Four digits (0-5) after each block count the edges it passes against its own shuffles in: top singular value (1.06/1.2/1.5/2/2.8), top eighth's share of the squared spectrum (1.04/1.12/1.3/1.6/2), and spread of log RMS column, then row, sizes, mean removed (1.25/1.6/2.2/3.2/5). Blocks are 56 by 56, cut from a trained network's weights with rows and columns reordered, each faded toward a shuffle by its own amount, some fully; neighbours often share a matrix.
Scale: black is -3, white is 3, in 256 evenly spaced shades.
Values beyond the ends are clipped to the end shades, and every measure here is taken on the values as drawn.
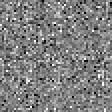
1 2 0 1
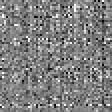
3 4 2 3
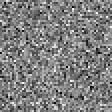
1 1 0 0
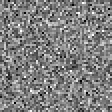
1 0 0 0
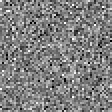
2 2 0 0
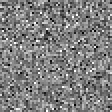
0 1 0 0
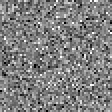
0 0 0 0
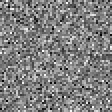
0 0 0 0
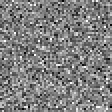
0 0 0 0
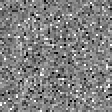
1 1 0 0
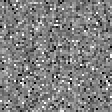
0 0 0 0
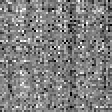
3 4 1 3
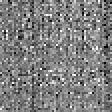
3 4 1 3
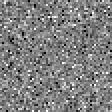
0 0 0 0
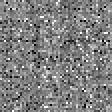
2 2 0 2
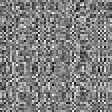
4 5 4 2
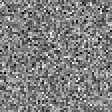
2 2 0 0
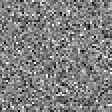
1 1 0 0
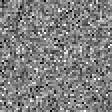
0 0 0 0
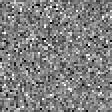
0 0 0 0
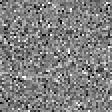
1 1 0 0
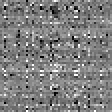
3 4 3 2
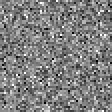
2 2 1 0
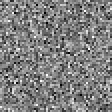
0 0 1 0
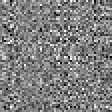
4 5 3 2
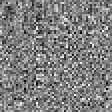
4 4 2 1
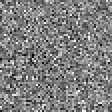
2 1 0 0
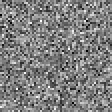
2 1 0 0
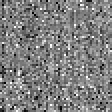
2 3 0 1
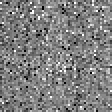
1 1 0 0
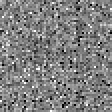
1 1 0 1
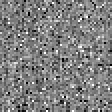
1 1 0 0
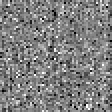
2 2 0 0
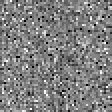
1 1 0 0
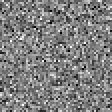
1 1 0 0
